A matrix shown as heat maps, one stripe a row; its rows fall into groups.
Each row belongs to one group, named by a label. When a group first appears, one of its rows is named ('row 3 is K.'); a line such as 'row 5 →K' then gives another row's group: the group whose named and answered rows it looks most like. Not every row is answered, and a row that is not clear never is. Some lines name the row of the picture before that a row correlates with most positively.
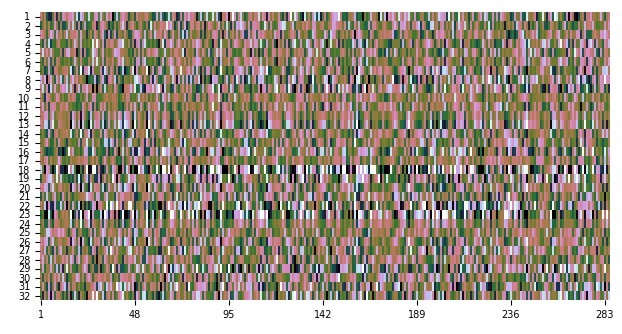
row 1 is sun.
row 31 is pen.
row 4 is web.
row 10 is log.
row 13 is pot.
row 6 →web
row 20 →pot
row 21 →pen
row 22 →pen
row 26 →pot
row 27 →pen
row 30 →sun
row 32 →web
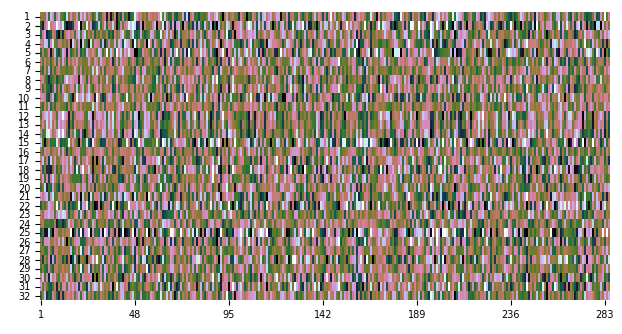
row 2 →sun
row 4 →pot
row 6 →sun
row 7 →web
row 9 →sun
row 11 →web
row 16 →sun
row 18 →sun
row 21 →pot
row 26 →sun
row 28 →web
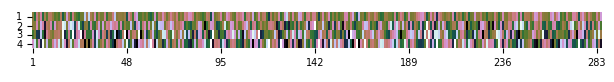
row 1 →web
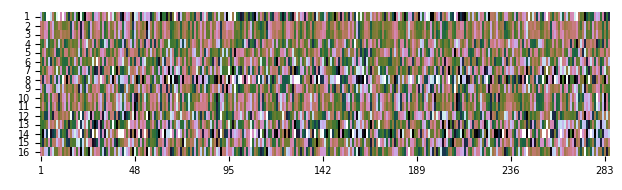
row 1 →log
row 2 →pot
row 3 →pot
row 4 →pen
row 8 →sun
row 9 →log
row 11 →pen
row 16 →pot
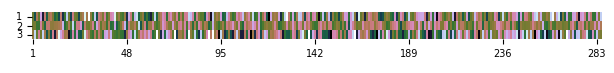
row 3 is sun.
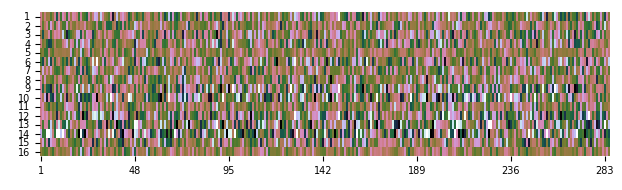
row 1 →sun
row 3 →sun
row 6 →web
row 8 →pen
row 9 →sun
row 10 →pen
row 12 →sun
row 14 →log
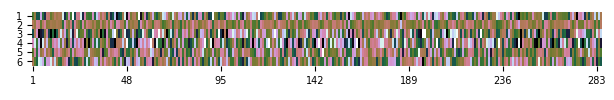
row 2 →pot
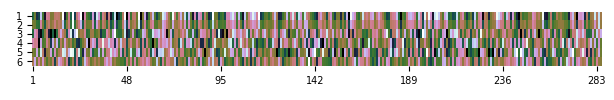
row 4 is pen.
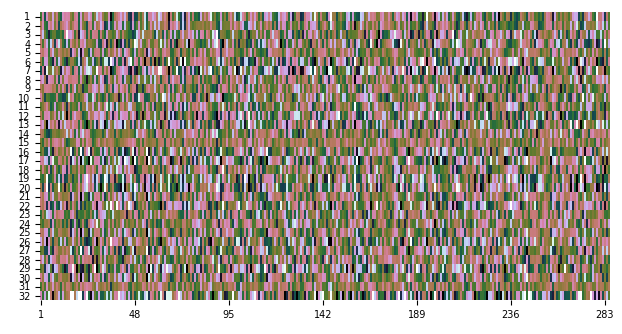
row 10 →log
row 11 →pen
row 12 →sun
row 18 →pen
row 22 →pen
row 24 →web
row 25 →pot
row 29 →log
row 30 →pot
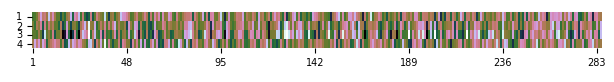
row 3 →web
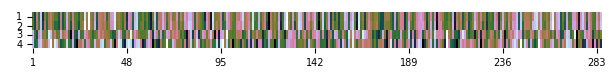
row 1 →web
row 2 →web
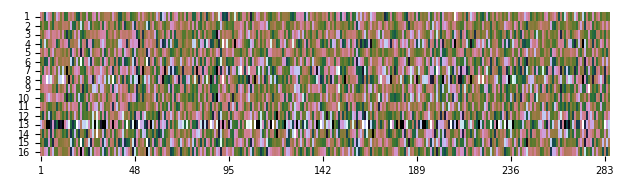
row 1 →log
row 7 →sun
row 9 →sun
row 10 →sun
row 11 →sun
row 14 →web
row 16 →pot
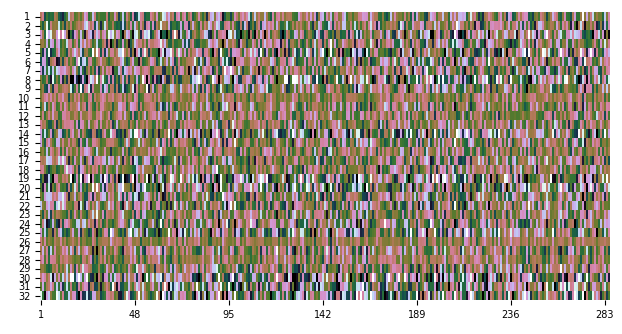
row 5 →web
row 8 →web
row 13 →sun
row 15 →log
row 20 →web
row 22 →log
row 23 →web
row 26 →pen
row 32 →log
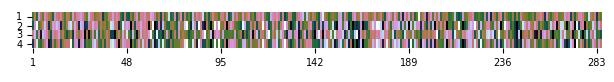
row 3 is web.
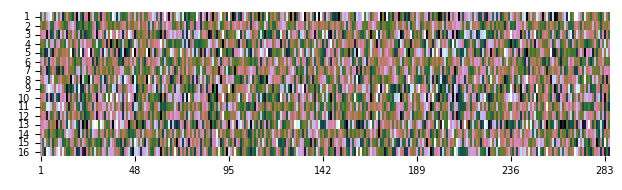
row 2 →log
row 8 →pot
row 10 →pen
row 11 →log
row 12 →pen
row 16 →log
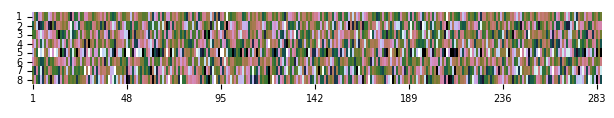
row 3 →sun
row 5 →log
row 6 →sun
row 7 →web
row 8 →pen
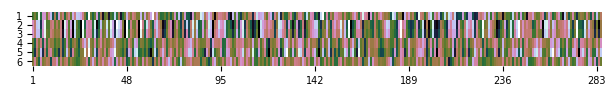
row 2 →pot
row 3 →pot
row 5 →web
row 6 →pen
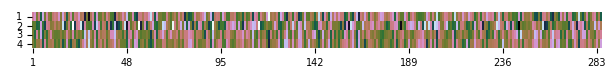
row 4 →web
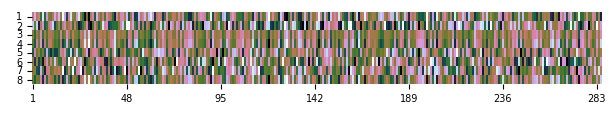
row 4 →web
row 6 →sun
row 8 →web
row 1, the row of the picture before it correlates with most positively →1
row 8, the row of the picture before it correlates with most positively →4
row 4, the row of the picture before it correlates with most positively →4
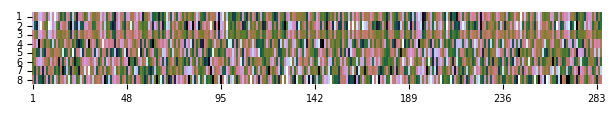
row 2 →log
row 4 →pen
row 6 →sun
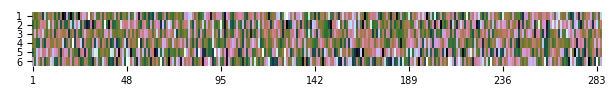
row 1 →web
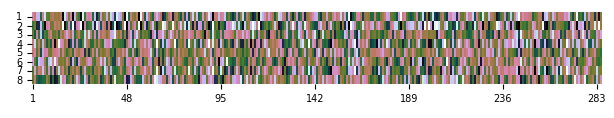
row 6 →log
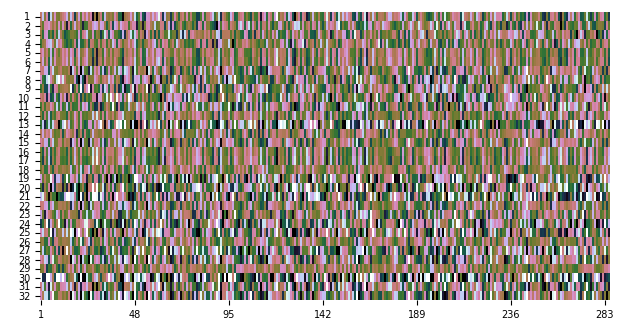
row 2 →sun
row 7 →pot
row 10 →pen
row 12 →web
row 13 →pen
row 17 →web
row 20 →web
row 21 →sun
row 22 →pot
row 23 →log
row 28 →pot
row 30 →log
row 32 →pot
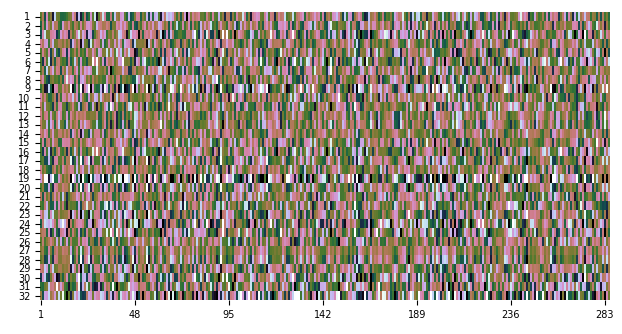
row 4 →pot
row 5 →pen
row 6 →web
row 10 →sun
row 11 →pen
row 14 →pot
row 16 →web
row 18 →sun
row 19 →pot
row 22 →pen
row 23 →pot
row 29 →pot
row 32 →sun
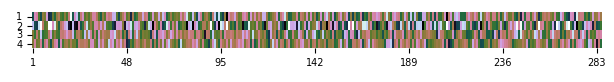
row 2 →log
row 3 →web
